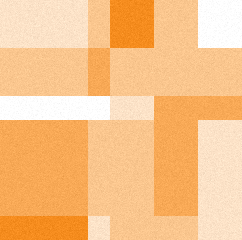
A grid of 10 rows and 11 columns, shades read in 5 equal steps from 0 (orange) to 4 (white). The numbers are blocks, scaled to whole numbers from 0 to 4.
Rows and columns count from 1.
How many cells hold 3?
21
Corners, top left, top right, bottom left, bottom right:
3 4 0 3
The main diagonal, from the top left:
3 3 2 2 4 2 2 1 1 3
